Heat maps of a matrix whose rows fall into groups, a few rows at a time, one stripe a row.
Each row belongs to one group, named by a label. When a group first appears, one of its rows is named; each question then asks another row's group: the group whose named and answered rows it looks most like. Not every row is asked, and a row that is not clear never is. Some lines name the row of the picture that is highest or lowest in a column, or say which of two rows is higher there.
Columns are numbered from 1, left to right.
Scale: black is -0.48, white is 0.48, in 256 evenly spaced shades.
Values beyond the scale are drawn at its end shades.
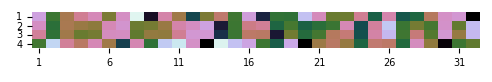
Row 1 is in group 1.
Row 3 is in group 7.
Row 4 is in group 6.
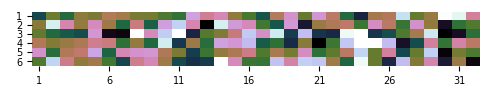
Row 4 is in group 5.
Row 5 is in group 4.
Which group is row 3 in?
4
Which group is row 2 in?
6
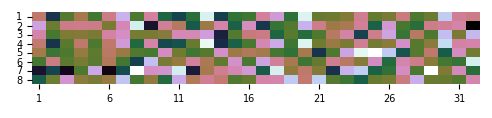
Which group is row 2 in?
1
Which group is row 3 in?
7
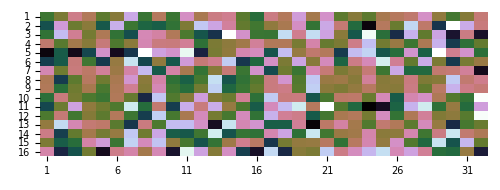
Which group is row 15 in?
4
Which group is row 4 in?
4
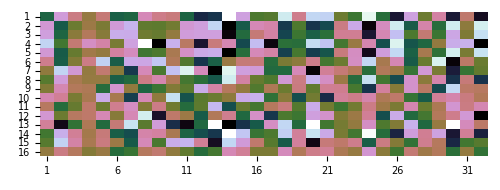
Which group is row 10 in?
5
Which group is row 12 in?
1
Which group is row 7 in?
6
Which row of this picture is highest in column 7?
13
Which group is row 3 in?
7
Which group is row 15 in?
6
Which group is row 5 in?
7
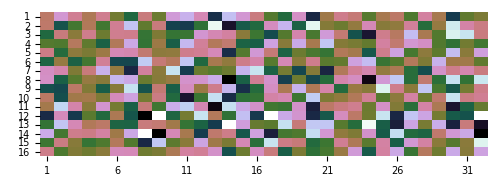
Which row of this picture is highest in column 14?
13
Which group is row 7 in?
5
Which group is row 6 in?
4
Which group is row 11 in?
6
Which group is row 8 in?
7
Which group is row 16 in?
7
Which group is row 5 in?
7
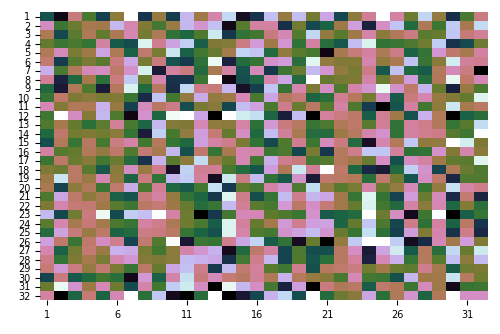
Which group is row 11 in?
5
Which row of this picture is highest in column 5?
23
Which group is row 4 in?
4
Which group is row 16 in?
5
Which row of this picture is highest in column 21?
18
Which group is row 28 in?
7
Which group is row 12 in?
6
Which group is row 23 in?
4
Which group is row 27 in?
7
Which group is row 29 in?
6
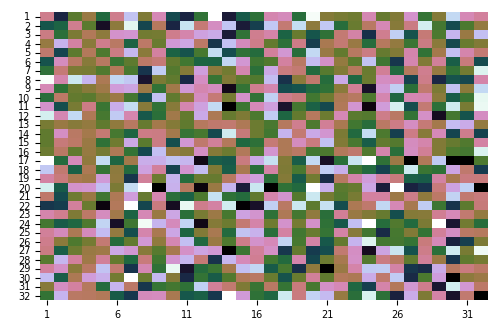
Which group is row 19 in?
5
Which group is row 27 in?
7
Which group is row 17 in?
4
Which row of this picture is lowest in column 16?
22
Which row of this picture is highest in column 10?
29
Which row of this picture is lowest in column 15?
22
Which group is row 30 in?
4
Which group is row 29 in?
5
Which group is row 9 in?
7
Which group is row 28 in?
6
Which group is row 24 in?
4
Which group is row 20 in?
1
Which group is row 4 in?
6
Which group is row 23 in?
5
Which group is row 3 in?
7
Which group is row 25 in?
5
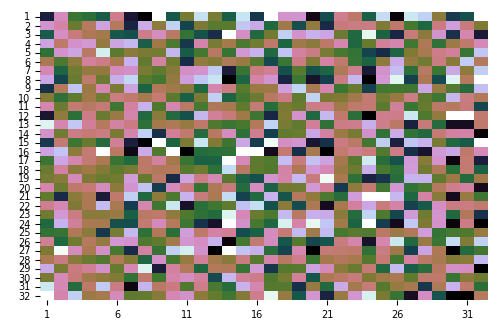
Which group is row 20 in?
1
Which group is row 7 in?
7
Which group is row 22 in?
5
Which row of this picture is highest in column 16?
16
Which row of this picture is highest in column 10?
16
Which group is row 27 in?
6
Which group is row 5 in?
5
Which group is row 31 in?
5
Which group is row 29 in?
1
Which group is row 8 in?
7
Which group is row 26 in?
7
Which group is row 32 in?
4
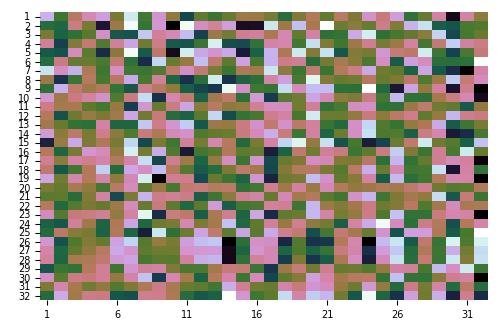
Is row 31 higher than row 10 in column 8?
No
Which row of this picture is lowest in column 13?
9
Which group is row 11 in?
4
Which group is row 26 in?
7
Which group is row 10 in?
1
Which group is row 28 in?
7
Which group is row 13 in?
4
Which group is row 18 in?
4
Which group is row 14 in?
4
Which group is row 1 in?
4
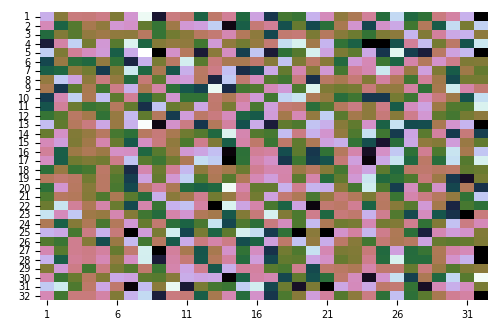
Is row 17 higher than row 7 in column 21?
No
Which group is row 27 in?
1
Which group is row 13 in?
1
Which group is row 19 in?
4
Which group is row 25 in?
5
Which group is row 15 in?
5
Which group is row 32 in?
1
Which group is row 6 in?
4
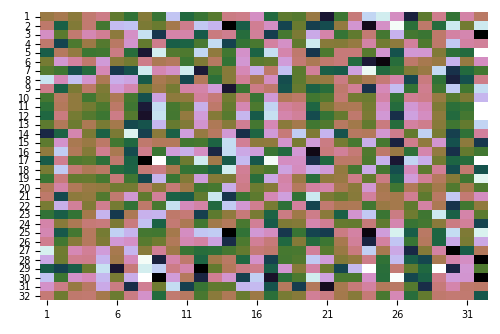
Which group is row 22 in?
6
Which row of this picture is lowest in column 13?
16
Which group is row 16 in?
6
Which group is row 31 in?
5
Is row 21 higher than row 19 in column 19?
No
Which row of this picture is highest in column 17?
17
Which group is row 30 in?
1
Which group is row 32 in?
1
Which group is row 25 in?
7
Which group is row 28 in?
1
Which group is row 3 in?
1
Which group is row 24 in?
1
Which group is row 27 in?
4
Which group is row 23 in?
4
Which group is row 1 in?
5
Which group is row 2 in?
7
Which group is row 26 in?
7
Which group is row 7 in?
4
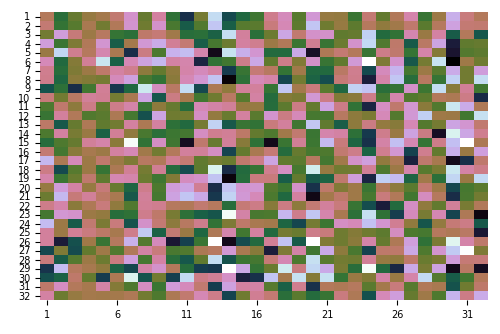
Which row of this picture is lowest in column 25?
22
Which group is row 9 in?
4
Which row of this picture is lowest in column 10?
26
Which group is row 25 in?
1
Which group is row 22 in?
5
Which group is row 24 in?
5
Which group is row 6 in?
4
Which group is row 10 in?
1
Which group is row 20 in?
6
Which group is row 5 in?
6
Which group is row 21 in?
6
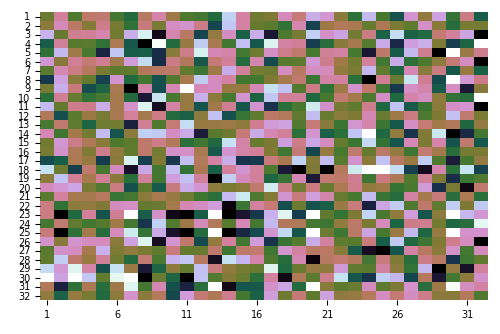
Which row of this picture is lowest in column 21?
18
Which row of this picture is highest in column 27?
8
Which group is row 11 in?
1
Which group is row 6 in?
1
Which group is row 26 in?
1
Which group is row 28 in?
6
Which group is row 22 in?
7
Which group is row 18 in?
5
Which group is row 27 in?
5
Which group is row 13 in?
4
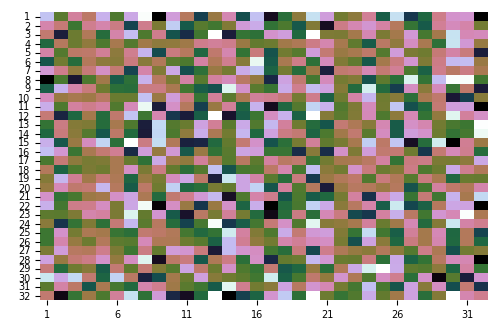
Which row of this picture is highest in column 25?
29
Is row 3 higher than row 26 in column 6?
Yes
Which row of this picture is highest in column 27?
8
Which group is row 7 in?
5
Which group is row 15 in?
4
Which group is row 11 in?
1
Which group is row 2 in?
5
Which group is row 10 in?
4
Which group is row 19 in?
6
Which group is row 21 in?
7
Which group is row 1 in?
1
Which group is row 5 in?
1
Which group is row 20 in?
5
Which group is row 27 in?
6
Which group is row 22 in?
1
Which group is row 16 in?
5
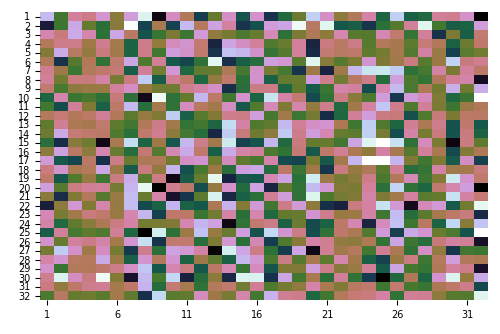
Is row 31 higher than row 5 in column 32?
No
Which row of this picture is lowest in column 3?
17
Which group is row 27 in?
6
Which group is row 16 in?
6
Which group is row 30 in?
5
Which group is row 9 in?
7
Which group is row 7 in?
5
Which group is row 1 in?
1
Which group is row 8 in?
1
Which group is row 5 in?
6
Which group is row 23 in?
1
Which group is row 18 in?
5
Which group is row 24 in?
7
